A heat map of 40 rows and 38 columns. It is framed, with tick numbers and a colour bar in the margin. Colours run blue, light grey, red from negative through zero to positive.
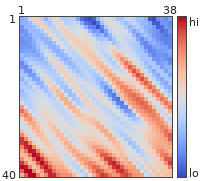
Grain: diagonal, down to the right. Odd rows or columns: none. Ninth with the highest average: bottom left. Histogram: bell-shaped. Average level on the scale: 50%. Lone odd cells: none. Slope: up to the bottom.
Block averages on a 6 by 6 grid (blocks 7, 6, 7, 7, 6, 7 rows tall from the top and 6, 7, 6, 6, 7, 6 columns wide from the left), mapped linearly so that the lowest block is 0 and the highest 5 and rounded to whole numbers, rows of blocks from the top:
122110 / 122320 / 122242 / 333234 / 433324 / 543534
